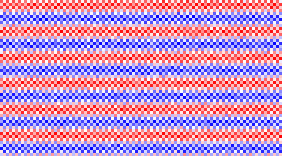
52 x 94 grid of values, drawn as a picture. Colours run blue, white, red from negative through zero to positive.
Odd rows or columns: none. Slope: none. Stripes: horizontal, repeating 6 times. Seam: none.
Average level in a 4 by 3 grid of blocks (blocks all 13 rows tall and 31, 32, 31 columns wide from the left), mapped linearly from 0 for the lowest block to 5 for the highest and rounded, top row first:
5 5 5
0 0 0
5 5 5
0 0 0
